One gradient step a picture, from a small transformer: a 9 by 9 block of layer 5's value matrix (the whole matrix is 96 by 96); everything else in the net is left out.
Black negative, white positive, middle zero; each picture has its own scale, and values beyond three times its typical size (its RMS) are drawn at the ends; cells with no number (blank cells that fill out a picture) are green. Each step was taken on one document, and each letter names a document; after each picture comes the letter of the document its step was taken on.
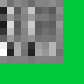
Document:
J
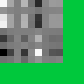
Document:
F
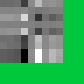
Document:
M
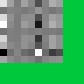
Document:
F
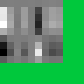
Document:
F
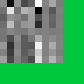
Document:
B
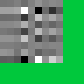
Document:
M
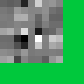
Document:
M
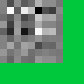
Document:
B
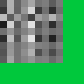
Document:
J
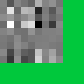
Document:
B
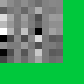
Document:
F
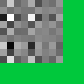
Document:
J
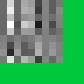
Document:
B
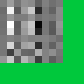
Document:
B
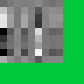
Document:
F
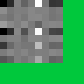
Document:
F
